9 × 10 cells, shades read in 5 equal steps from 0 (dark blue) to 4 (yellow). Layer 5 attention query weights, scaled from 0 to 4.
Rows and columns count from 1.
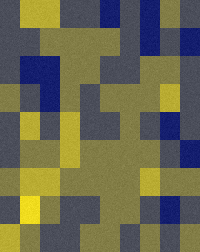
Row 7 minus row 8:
1 -1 1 1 1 0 0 2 2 1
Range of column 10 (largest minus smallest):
2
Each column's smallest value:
1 0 0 1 1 0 1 0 0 0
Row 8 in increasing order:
0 1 1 1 1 1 2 2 2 4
